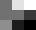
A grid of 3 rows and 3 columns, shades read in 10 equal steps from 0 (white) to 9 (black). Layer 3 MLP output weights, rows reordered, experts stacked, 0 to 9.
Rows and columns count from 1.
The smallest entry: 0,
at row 1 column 3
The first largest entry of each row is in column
1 3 3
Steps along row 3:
up up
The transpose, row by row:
5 5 4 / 1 5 8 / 0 7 9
